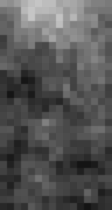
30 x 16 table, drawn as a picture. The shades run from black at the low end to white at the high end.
Ninth with the highest average: top middle. Slope: up to the top. Grain: blotchy.
